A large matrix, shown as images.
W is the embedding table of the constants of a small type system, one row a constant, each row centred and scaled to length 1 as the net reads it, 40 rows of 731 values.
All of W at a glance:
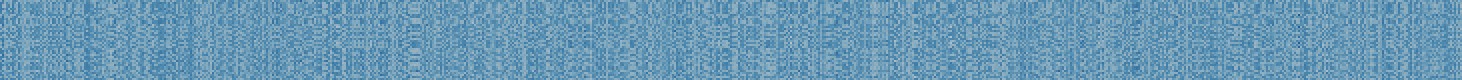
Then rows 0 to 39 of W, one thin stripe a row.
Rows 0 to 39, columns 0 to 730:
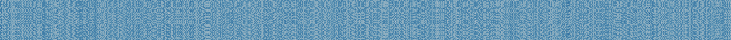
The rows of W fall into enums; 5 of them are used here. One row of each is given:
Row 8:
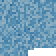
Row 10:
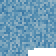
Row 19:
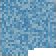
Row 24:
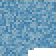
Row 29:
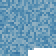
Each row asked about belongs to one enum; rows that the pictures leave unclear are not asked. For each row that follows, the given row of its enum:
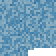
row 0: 8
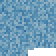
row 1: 10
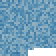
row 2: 29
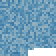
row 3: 29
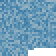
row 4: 19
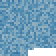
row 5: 29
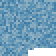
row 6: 24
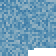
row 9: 19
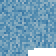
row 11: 10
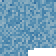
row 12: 8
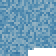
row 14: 29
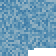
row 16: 19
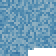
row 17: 29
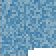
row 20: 8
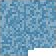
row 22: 8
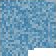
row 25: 19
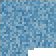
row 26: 10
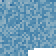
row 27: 8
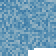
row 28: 19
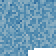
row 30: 8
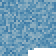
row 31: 24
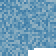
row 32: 19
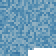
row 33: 29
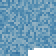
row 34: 29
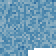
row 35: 8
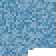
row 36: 24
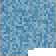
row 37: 10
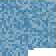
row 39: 19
